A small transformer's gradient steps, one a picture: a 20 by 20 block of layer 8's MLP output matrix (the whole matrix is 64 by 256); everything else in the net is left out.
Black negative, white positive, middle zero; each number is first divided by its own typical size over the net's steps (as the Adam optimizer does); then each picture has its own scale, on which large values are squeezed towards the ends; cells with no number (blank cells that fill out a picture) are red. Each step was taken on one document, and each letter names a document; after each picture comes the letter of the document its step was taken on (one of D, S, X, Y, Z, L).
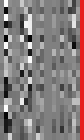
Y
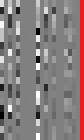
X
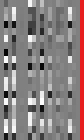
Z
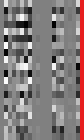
Y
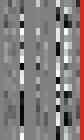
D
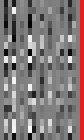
Z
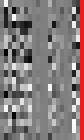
Y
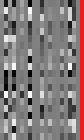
Z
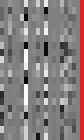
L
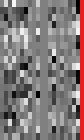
Y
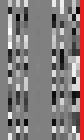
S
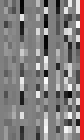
D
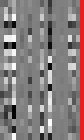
Z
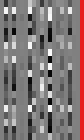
Z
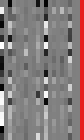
L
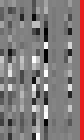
L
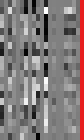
L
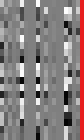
D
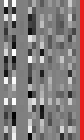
Z
